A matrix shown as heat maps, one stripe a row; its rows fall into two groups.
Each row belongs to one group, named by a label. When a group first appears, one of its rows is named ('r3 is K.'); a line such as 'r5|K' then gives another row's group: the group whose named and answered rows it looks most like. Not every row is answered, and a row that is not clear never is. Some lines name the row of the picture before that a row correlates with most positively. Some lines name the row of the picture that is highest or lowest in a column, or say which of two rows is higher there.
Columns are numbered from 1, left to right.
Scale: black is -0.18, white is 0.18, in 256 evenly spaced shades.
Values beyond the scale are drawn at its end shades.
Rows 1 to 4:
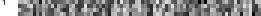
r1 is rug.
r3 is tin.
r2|tin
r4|tin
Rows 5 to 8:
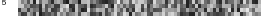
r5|tin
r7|rug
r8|tin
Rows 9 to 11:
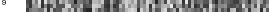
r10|tin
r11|tin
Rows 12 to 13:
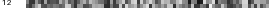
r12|tin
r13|tin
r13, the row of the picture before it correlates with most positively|10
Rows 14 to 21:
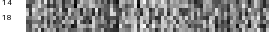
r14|tin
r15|tin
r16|rug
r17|rug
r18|tin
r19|tin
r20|tin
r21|tin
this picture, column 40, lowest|19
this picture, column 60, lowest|18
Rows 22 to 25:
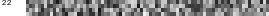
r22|tin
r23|tin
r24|rug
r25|rug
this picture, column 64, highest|25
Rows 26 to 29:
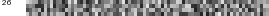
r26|rug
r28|tin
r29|rug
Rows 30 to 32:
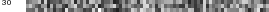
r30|tin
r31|rug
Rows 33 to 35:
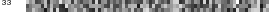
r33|rug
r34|tin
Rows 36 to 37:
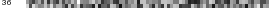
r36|tin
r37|rug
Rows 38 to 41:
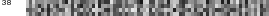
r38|rug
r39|rug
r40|tin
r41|rug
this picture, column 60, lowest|40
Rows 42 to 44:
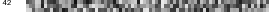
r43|tin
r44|rug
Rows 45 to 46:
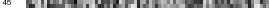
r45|tin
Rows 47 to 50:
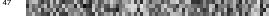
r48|tin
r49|tin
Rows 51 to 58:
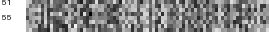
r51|rug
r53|tin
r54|rug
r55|tin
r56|tin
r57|rug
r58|rug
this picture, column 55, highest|54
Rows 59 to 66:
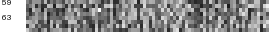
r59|tin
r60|rug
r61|tin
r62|tin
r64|rug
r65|rug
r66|rug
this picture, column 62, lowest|60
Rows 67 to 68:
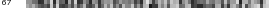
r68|rug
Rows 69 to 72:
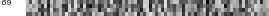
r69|rug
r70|rug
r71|rug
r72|tin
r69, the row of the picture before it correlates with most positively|68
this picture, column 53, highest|69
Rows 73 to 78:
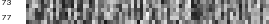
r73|rug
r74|rug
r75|rug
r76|rug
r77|rug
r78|tin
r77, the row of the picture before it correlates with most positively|69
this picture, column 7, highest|78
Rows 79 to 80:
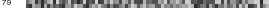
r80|tin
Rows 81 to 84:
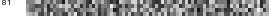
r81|tin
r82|rug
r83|tin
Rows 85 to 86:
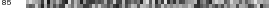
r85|rug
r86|tin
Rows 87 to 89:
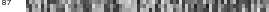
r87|tin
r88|tin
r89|tin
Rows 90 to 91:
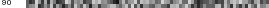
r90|tin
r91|rug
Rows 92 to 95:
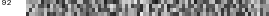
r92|tin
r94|rug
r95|tin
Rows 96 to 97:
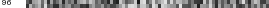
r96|tin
